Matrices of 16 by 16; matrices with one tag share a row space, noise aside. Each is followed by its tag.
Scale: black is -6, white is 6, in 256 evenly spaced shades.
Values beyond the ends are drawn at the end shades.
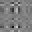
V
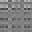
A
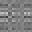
A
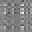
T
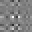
V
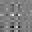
V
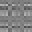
A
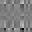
T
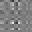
V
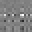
T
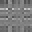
A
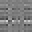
A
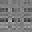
A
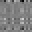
T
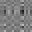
T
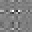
V
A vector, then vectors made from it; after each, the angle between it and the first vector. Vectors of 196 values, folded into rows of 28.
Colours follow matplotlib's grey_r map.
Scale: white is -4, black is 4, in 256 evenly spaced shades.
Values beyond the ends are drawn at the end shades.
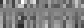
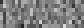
partly aligned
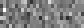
orthogonal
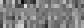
nearly opposite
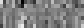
nearly opposite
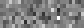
orthogonal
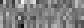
nearly parallel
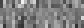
nearly parallel
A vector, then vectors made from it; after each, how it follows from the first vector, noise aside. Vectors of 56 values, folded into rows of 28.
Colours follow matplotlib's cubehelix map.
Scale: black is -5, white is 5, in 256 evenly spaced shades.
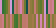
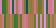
copied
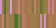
partly zeroed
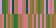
copied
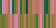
sign-scrambled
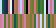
scaled up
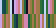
scaled up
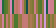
copied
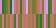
sign-scrambled
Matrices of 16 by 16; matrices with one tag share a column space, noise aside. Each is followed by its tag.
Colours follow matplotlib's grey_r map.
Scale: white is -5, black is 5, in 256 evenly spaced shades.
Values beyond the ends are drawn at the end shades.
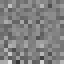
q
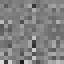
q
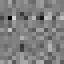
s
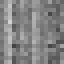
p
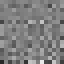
q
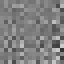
q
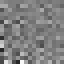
q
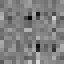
s
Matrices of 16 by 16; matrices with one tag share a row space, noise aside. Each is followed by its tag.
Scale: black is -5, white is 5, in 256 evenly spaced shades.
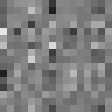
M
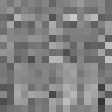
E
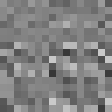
E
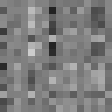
M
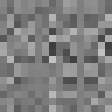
E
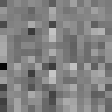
M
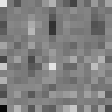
M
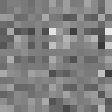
E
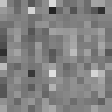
M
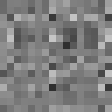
E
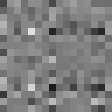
M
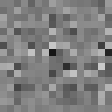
E
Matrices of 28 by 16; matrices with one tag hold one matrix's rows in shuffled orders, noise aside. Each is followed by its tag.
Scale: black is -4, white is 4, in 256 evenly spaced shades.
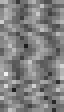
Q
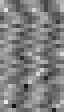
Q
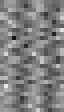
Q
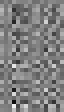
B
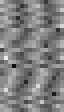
Q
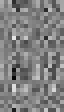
B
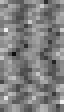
Q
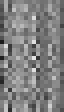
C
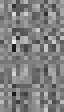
B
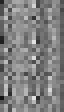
C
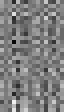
B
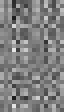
B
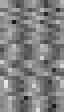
Q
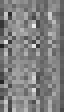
C
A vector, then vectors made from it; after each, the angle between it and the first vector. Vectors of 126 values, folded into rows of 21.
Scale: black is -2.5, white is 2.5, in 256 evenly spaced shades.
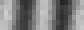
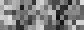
partly aligned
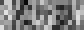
partly aligned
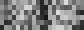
partly opposed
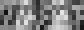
partly opposed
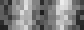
nearly opposite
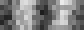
nearly opposite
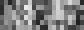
partly opposed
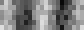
nearly parallel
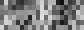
partly aligned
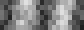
nearly opposite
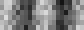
nearly parallel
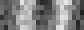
nearly opposite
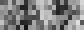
partly aligned
